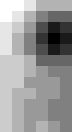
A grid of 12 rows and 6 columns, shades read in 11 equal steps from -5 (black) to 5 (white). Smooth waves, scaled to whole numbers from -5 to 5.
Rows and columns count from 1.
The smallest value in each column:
3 2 0 -3 -5 -4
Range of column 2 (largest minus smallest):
3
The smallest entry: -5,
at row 4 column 5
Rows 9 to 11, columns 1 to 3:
3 2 2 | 3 2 1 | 3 2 1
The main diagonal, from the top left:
5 4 1 -3 -4 -1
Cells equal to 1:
13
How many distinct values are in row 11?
4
